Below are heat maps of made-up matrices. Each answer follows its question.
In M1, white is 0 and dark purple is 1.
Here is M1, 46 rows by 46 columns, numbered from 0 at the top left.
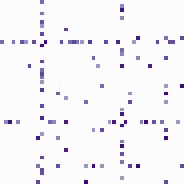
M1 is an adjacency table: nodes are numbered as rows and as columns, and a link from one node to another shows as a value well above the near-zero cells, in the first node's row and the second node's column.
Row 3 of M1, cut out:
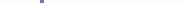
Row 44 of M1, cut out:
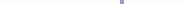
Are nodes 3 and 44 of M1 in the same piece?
no
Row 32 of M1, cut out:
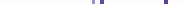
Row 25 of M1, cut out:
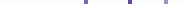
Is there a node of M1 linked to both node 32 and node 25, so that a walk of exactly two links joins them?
yes
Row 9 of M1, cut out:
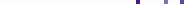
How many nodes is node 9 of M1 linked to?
3
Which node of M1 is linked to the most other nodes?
node 10
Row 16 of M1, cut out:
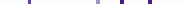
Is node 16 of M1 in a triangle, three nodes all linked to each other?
no
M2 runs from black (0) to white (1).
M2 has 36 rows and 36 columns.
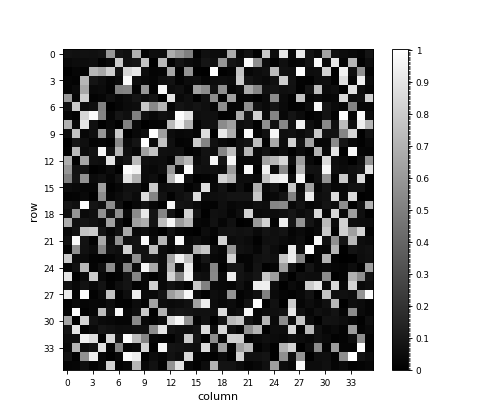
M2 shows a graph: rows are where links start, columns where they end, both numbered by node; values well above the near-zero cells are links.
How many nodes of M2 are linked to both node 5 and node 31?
0
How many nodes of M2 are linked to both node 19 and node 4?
3
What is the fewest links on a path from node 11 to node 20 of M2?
2
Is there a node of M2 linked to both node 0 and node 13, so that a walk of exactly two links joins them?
yes
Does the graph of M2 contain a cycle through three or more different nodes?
yes
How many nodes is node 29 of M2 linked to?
9
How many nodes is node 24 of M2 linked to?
10
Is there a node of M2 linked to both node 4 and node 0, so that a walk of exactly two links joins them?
no
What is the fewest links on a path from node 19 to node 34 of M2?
2
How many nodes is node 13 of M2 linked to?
12
